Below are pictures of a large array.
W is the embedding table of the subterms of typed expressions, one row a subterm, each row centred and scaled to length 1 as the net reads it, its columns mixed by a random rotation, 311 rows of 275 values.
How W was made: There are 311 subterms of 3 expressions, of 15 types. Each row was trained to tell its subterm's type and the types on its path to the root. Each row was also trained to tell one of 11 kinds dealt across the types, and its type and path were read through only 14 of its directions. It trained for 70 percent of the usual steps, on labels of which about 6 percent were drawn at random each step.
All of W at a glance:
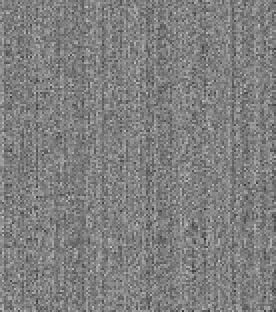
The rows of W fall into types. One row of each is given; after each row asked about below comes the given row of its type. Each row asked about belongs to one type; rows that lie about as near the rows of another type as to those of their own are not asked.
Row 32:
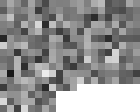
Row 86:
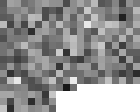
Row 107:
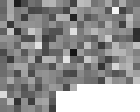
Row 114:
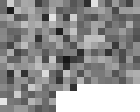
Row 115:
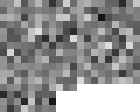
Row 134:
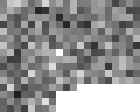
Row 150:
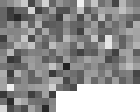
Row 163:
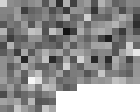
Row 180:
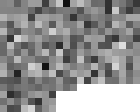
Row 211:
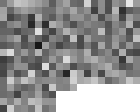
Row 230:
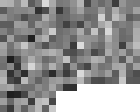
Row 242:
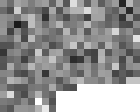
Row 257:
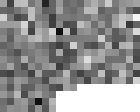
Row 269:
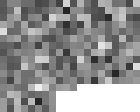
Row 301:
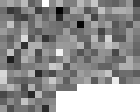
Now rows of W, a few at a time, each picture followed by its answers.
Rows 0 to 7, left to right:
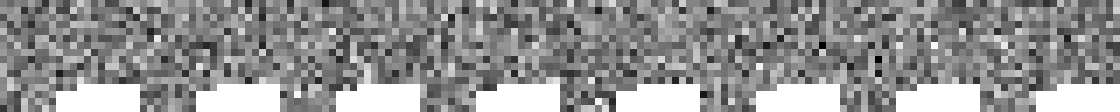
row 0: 230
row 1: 115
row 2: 257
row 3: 242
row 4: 230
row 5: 115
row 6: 301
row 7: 86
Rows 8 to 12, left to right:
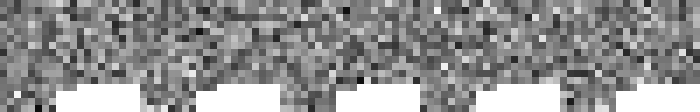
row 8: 180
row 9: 107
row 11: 242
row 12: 32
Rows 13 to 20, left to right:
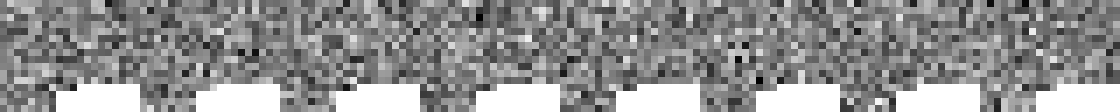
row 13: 115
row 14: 107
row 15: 86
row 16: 134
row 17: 242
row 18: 86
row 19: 114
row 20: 32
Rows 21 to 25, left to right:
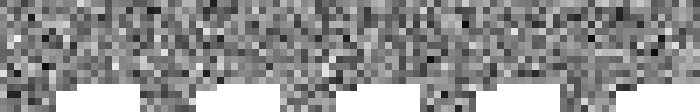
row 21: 107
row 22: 180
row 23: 242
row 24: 242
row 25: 163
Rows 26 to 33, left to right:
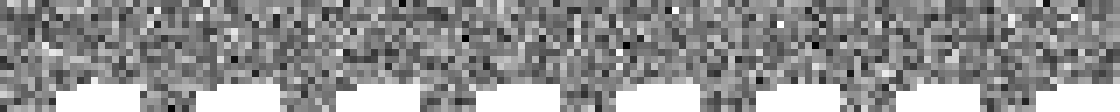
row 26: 163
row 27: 242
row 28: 134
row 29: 150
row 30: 180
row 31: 32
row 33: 257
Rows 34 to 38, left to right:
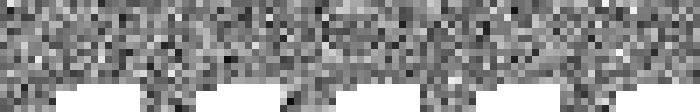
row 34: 114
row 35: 301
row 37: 163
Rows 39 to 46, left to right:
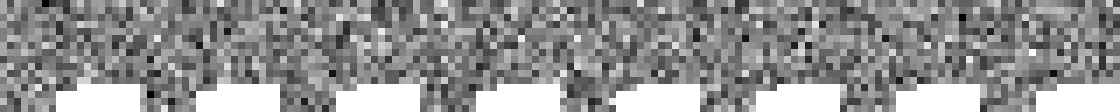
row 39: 32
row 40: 32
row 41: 86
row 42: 257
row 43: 107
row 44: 269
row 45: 86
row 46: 242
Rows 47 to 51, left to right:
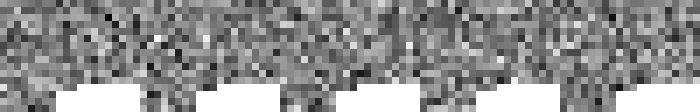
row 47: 242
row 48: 301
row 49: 301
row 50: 163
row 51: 180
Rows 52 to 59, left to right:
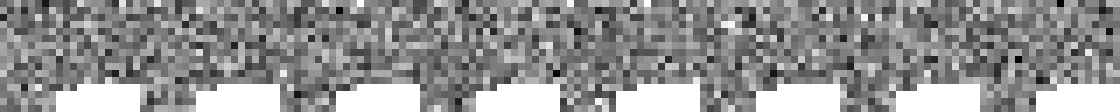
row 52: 269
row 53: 257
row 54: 107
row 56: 163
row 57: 257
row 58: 242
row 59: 211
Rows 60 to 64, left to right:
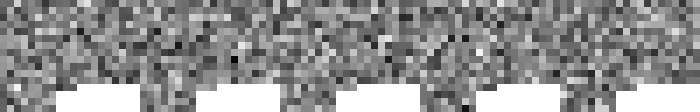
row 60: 86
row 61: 114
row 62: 86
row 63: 301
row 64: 32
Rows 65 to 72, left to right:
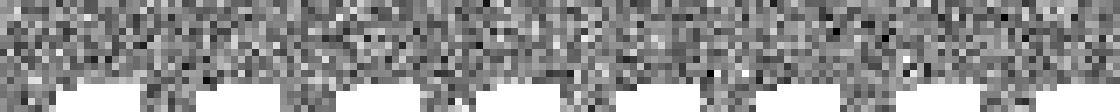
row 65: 134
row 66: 150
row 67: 107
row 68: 32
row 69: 86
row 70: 86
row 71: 301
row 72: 150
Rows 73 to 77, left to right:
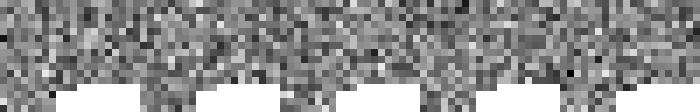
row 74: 180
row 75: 242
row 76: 230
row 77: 86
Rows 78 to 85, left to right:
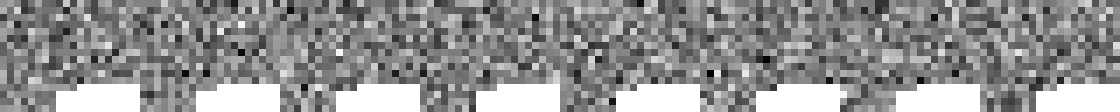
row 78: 163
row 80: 180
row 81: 134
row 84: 269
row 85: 269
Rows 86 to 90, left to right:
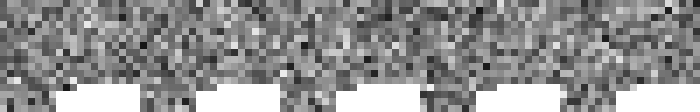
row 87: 150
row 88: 301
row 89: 150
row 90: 107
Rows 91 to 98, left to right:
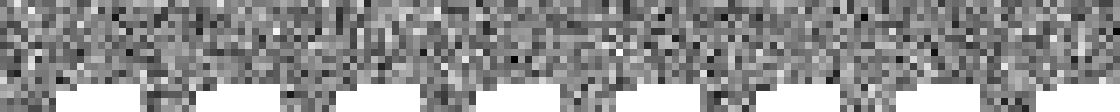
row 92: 32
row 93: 230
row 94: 134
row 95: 134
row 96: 32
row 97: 211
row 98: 86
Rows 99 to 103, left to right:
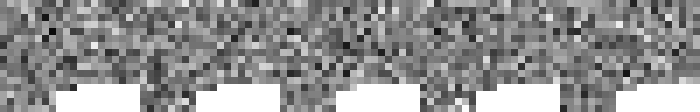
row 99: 150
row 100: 114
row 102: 163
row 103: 114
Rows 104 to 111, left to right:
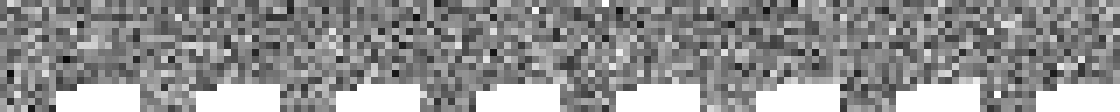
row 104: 86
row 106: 242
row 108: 301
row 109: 163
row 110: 134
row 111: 257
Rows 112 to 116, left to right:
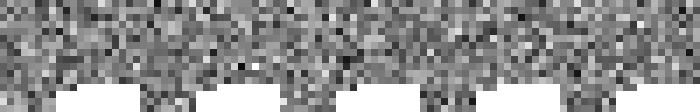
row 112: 269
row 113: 230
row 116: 115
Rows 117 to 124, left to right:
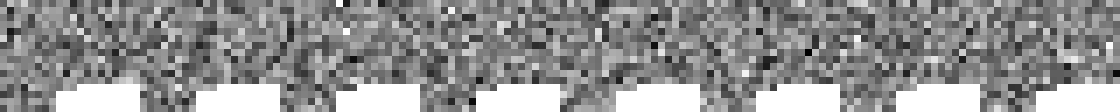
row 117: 114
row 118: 257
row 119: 114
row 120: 230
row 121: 269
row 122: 269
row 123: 150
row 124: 230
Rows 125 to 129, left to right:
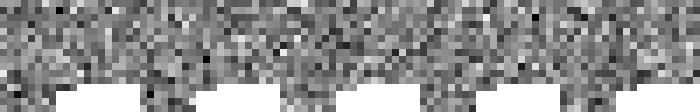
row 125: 107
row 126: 86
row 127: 150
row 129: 150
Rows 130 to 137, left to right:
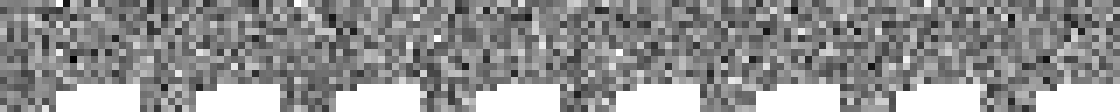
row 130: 180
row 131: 180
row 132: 257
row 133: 269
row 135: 163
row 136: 211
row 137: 242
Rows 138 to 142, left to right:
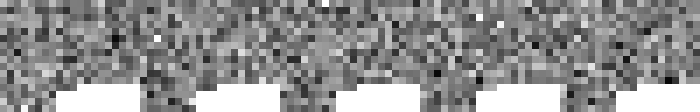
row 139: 86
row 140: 242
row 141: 32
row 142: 257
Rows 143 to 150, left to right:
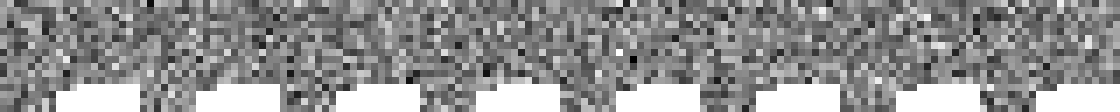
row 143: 134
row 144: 242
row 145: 32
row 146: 230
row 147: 180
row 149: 301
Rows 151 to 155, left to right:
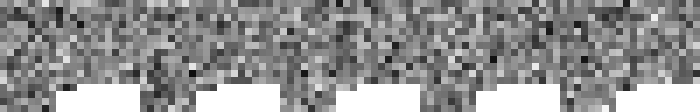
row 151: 301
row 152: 114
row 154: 180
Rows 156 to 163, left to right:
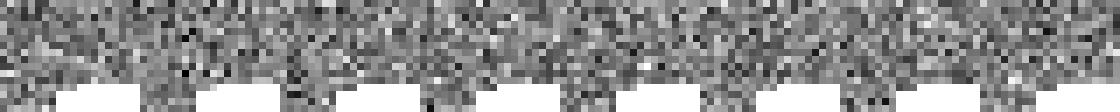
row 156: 163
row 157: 107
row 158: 230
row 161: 150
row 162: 150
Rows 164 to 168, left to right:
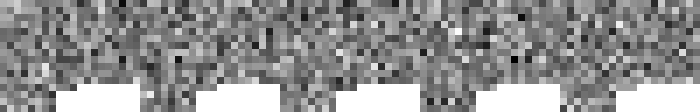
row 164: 211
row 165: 269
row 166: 180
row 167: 257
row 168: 242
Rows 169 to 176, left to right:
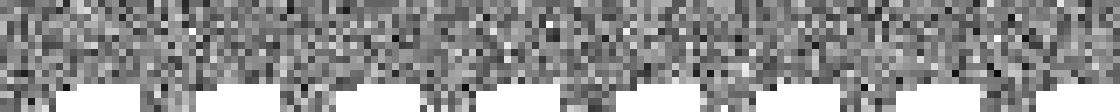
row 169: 107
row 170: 257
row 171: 180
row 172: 107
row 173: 301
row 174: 230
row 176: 107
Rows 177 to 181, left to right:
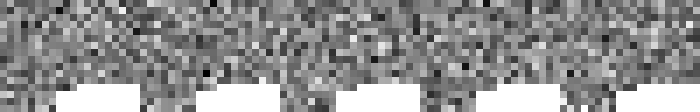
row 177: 107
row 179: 301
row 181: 107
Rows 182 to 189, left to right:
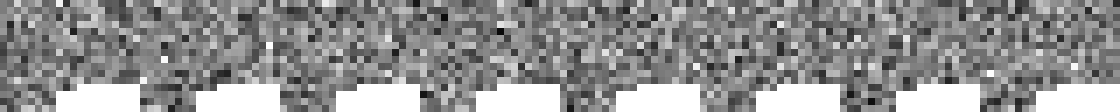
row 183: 301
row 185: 150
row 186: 269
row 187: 150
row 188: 115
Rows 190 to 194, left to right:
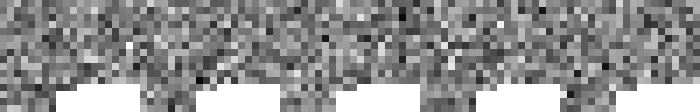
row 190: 107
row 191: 150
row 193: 257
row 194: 242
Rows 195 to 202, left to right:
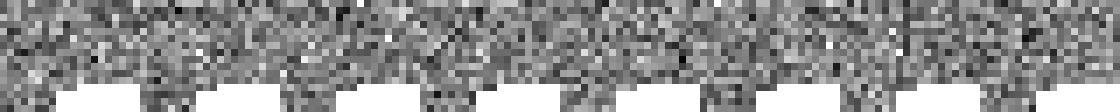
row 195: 114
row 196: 180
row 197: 269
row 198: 301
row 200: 115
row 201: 134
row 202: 107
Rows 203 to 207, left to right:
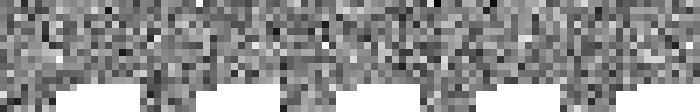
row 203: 134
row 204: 180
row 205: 211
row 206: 86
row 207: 230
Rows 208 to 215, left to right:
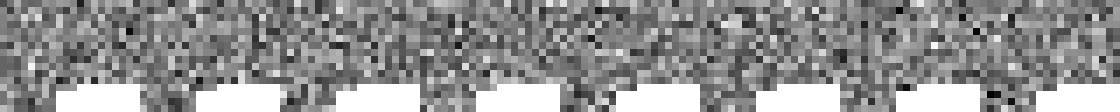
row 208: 242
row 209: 180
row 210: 257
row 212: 242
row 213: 257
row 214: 107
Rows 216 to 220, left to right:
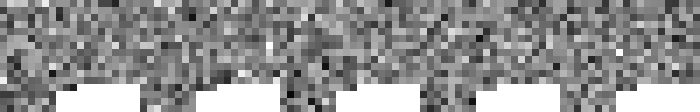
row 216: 114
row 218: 114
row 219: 115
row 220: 180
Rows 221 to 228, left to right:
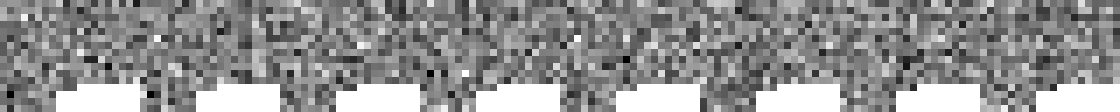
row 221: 134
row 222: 32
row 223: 115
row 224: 269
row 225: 150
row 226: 114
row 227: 114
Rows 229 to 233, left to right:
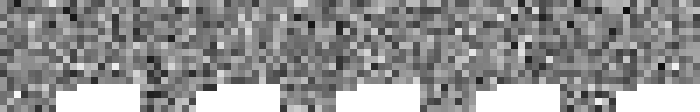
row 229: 180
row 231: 211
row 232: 86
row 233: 230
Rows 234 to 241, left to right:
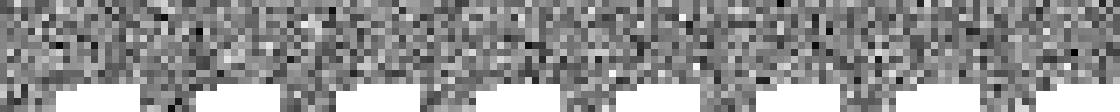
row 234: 257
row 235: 150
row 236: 257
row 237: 230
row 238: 163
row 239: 211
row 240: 163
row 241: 211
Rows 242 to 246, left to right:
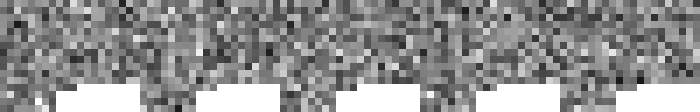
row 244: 230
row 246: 163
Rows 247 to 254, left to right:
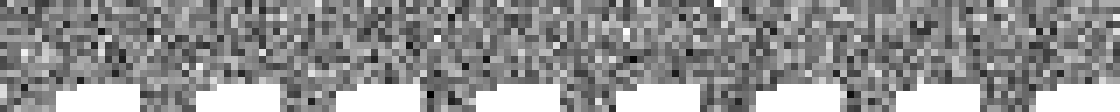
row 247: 269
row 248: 115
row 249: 211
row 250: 269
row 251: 114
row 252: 257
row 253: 32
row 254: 257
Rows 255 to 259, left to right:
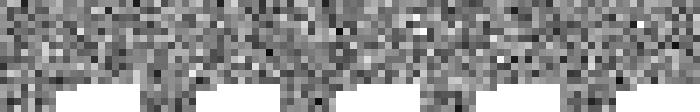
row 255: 134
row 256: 115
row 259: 32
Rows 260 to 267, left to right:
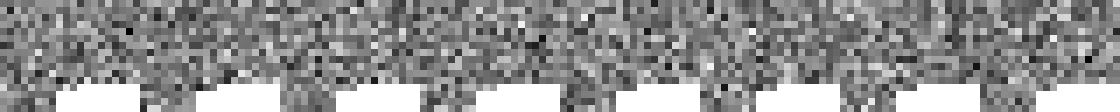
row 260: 242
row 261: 163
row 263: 230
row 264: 134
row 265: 257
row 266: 115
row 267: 86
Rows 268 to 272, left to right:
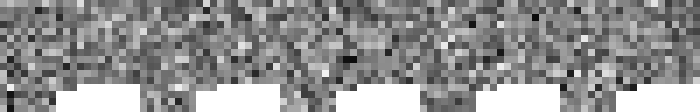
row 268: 230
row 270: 269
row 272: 301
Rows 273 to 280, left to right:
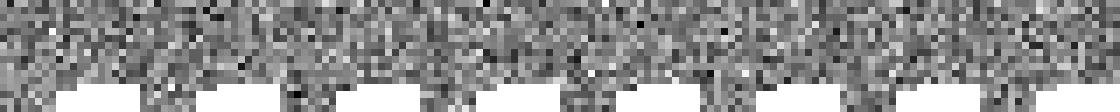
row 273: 242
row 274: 163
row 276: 134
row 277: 301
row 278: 86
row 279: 180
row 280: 257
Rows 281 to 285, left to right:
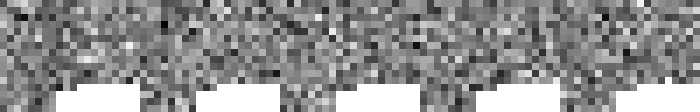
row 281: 150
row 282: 107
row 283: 134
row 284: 180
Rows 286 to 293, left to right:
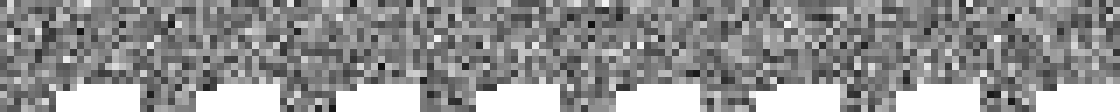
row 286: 32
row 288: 114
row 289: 86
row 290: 163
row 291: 86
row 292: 211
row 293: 301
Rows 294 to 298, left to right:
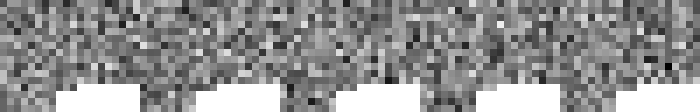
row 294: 114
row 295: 134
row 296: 257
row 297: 180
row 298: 134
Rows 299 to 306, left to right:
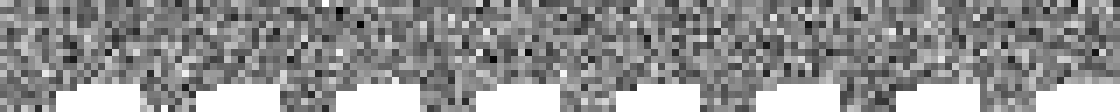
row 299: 180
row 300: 107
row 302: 180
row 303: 301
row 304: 114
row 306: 163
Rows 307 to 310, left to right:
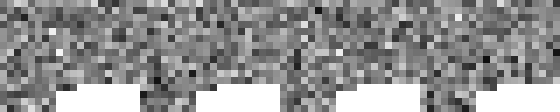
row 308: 114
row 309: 134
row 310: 257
